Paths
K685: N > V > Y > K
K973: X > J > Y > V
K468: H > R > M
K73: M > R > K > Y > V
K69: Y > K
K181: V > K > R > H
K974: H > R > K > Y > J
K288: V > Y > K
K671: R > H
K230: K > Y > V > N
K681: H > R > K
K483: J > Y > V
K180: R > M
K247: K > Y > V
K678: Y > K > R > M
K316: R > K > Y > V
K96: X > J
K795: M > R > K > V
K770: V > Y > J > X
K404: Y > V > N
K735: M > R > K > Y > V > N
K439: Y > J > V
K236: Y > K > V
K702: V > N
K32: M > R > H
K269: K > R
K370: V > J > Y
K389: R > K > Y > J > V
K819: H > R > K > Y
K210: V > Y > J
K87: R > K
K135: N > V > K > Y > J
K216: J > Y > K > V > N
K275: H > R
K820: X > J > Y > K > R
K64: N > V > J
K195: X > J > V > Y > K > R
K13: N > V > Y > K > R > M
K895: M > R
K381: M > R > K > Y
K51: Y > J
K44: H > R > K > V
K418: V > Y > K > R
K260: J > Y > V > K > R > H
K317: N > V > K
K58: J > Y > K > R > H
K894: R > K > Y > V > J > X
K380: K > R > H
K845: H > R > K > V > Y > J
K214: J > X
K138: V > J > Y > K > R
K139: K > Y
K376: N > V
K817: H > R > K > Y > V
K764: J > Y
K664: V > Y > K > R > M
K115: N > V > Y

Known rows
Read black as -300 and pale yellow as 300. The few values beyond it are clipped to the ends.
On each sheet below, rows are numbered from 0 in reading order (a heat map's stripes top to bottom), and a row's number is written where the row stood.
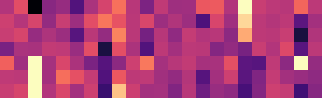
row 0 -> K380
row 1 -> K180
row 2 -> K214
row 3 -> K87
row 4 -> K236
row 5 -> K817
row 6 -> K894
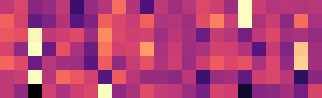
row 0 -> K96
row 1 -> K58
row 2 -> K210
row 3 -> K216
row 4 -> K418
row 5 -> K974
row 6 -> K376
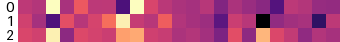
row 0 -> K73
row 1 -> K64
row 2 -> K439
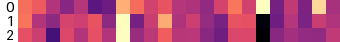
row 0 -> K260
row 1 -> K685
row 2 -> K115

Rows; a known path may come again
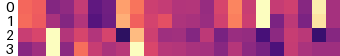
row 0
K195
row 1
K260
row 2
K894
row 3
K735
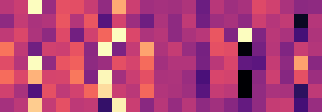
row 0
K389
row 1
K681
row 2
K32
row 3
K685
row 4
K247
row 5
K135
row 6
K64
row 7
K381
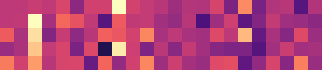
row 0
K895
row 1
K817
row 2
K483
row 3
K795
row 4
K288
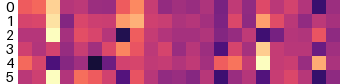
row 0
K770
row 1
K439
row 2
K316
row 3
K180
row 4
K820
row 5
K974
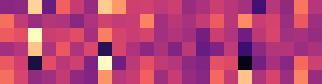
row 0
K404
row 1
K138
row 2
K210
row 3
K44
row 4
K317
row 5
K664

